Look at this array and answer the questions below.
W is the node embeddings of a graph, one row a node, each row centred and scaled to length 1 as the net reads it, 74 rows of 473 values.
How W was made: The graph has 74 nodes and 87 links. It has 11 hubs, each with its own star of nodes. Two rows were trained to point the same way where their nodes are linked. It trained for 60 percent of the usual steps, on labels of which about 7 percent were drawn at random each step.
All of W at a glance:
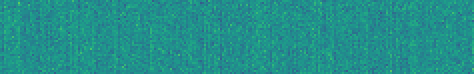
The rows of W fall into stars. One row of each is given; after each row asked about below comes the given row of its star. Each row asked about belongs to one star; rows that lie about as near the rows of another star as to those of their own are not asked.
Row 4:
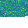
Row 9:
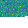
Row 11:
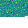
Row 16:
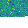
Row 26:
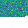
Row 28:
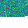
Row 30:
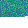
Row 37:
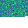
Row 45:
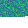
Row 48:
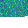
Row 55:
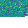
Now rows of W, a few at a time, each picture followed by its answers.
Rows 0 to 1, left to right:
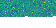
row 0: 28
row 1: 11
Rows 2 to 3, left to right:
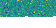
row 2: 48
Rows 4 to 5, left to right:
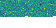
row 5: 16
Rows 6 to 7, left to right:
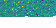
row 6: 45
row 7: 45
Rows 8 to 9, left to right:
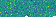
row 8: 28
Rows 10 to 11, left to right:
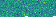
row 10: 37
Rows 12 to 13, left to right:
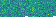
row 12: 55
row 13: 55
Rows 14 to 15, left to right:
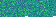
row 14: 37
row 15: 26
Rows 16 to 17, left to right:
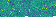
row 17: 28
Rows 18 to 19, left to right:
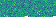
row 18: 26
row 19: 28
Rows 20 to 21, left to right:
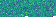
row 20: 48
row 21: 55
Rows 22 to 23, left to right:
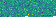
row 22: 9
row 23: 4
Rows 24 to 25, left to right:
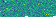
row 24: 11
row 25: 4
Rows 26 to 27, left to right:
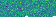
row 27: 11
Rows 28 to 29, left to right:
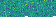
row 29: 30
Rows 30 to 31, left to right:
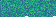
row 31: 16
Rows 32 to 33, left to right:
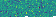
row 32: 30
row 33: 28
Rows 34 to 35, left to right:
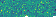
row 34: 28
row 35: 26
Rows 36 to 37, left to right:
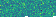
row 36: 11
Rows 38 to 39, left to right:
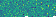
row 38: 37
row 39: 16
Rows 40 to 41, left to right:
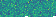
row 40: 37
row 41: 45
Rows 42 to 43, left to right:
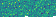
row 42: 37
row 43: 26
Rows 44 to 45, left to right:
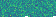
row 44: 30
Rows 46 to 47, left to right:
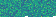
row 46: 26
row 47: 30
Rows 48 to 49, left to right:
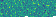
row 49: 26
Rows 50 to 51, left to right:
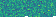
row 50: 48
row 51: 37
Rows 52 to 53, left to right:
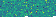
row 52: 37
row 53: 48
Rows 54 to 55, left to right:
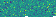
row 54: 55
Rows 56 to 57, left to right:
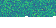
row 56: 28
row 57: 9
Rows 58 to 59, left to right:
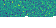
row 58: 30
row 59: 45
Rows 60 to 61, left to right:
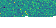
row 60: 16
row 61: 4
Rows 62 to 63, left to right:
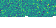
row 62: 55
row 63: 26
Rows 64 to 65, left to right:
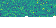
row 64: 9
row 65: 16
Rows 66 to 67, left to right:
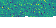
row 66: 55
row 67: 26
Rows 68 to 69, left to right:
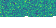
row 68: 48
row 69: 48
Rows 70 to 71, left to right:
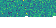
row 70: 30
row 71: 37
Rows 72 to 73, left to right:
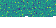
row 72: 48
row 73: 55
